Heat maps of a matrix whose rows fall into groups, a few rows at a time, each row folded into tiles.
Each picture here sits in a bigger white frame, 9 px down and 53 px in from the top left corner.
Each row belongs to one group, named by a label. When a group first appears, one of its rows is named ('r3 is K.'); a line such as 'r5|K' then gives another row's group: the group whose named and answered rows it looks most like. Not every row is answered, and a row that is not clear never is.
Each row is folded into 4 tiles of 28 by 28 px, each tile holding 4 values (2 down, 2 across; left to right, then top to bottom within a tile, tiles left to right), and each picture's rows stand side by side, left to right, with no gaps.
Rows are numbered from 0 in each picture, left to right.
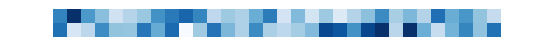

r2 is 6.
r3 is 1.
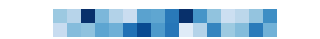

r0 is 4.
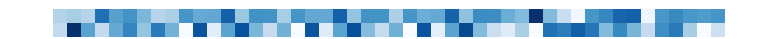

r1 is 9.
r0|1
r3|9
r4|4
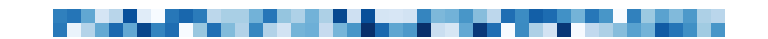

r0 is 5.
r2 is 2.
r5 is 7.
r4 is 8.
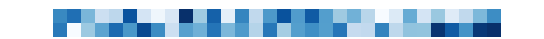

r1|7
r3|6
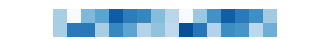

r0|1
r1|1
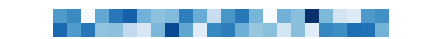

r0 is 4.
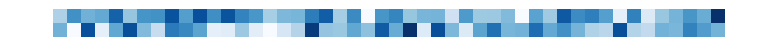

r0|9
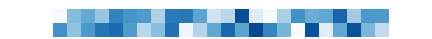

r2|9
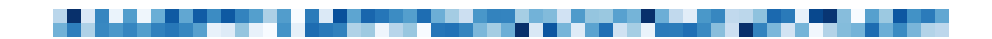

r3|4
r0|7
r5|4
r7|1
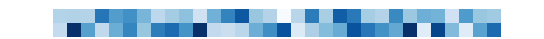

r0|1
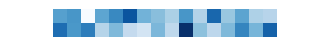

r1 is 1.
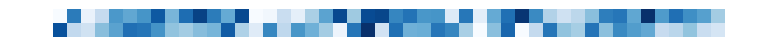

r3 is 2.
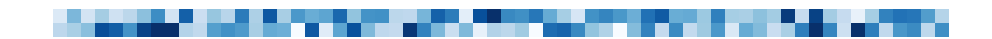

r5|8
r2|9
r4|4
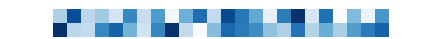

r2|7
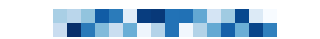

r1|5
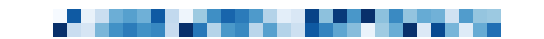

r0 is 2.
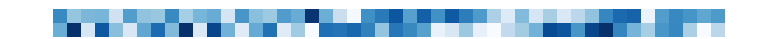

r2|4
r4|6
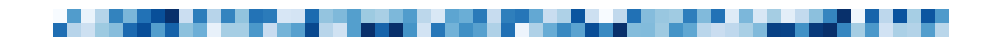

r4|5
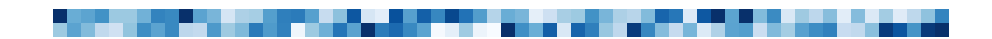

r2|5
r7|6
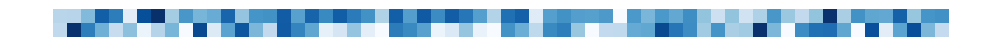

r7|9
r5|7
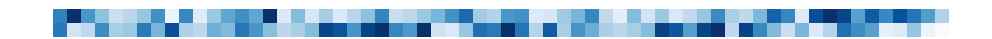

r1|2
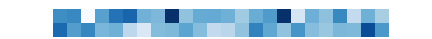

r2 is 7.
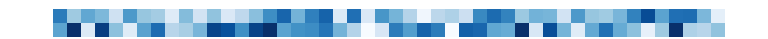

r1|6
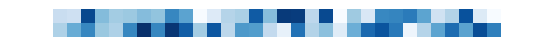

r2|7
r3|5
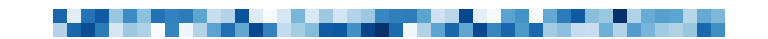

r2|6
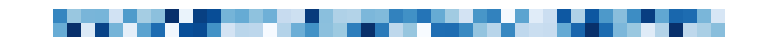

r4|2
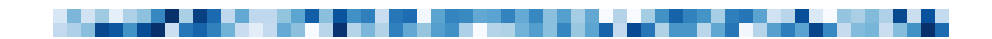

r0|6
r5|1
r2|8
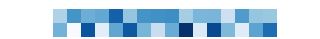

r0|9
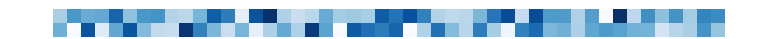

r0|9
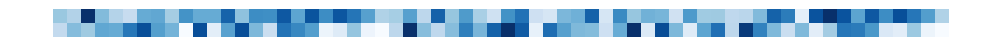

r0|4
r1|9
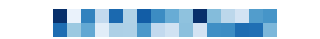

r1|4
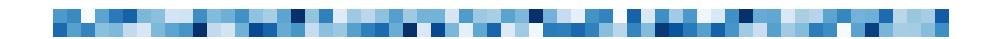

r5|7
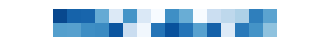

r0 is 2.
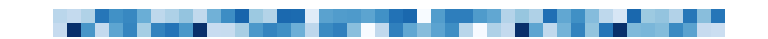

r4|1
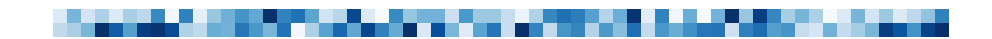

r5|7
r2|5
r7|6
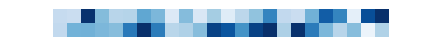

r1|6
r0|4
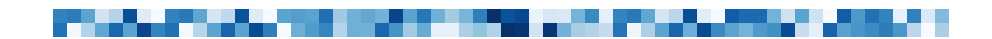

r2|7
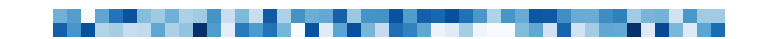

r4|8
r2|9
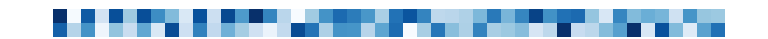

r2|1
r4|8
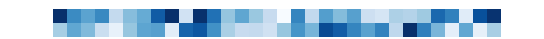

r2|7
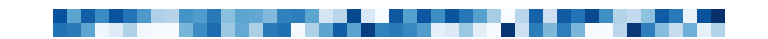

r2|5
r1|7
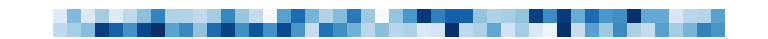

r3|8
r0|6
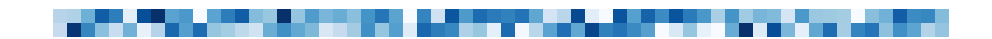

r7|1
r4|5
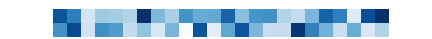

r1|9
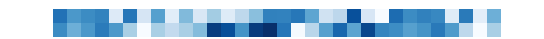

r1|6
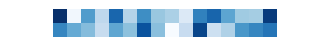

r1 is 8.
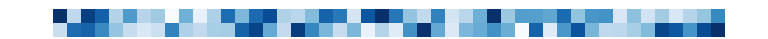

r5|6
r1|2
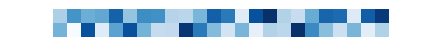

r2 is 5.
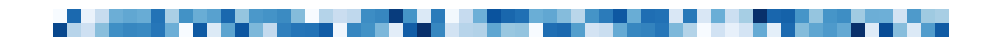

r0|2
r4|4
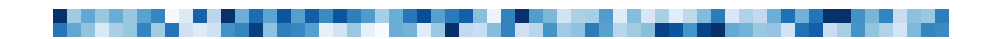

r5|6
